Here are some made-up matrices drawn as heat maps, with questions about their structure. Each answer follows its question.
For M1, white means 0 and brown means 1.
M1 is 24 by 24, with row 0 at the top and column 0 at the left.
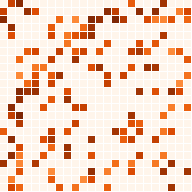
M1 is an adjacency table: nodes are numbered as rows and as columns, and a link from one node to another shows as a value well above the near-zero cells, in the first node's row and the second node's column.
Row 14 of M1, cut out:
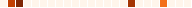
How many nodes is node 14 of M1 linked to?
4
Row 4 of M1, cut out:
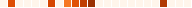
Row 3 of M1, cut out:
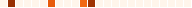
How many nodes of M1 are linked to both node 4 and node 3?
4
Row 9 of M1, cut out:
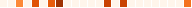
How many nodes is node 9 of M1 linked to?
7
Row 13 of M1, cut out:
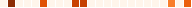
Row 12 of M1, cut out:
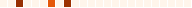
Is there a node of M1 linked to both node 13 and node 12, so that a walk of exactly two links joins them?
no
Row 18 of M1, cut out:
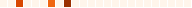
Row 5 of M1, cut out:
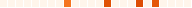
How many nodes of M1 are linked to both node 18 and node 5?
1
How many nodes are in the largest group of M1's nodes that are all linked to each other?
4
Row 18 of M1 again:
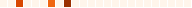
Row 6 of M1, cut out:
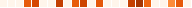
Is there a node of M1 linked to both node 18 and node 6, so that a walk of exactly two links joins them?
no
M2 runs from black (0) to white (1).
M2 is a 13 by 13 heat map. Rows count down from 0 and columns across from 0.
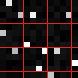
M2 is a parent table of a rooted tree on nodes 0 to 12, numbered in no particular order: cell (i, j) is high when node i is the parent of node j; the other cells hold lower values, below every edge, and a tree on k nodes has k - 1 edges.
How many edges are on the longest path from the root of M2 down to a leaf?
6
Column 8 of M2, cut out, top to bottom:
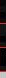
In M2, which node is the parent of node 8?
12
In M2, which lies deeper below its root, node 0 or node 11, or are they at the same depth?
node 0
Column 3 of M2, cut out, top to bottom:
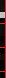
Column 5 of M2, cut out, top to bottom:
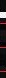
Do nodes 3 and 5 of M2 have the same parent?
yes
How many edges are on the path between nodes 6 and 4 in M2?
5
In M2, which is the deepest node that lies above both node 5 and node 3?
2
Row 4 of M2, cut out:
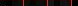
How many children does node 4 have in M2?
0
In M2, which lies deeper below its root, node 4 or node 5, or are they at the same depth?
the same depth
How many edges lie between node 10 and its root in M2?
0
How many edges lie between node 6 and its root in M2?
5
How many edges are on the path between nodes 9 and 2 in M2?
2
